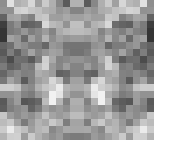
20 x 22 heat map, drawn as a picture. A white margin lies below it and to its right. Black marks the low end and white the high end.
The bottom middle is the ninth with the highest average. The texture is blotchy. No overall slope runs across the table. It is mirror symmetric from left to right. The values follow a bell shape.
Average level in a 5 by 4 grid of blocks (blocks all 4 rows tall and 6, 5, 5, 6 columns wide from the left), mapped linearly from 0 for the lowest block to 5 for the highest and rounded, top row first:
3443
0220
0330
1551
5335
